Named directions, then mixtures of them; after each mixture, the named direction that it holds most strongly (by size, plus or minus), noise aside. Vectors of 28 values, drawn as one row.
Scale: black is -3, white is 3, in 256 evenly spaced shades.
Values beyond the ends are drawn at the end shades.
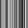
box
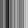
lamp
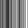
lamp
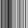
lamp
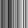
box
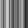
lamp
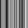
box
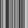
lamp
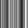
box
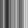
lamp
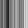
lamp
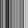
lamp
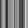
box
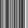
box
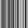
box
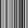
box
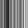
lamp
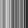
lamp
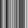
box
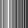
lamp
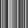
box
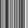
box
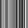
box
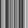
box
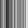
lamp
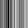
lamp
